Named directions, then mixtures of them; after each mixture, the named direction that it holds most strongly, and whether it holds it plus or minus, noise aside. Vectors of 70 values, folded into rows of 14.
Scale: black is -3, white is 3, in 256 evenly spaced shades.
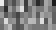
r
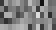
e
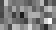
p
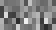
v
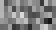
p, minus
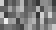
r, plus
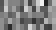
r, minus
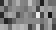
e, plus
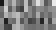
r, minus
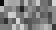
r, minus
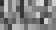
r, minus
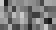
p, minus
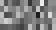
e, minus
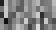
r, minus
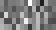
v, plus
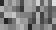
r, minus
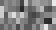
p, minus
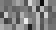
e, plus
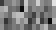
r, minus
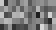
e, minus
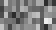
p, plus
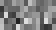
v, plus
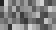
p, plus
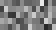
e, minus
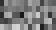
e, plus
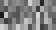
e, plus
